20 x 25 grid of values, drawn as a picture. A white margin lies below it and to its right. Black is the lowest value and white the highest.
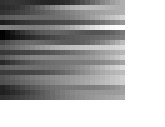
Histogram: bell-shaped. Grain: streaks across. Slope: up to the right.
